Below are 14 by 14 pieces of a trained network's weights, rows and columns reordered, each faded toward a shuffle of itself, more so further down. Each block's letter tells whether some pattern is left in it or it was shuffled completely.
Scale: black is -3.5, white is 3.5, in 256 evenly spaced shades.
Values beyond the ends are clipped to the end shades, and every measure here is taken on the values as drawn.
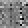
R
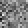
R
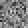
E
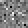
E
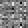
R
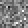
E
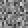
R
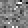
E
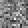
R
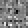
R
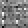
R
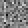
E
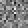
R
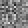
R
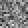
E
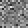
R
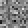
R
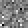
E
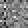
R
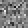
R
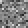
E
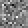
E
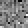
E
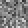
E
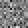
R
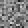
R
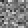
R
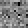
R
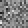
R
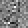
E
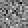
E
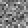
E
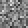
E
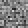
E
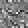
R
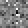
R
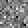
E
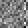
R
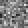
E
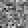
E
